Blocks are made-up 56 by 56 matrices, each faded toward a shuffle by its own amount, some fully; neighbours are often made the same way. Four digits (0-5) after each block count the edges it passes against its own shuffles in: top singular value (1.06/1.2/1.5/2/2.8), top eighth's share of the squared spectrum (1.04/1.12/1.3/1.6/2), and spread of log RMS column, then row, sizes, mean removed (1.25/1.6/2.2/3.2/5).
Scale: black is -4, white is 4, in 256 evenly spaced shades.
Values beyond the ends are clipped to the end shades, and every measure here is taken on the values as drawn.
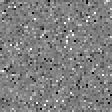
0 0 0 0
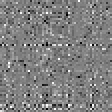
4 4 2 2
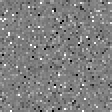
0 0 0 0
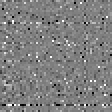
4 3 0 2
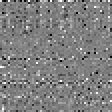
4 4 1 2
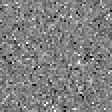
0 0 0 0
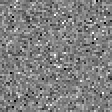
1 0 0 0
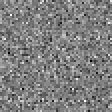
0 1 0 2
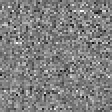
1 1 0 3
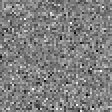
0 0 0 1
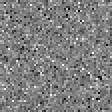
0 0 0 0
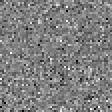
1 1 0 2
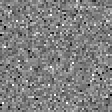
0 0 0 1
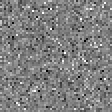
0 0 0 1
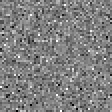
2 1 0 0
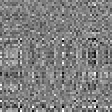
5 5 3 3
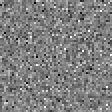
1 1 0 0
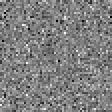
3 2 0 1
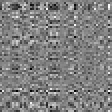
5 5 3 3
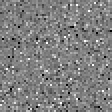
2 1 0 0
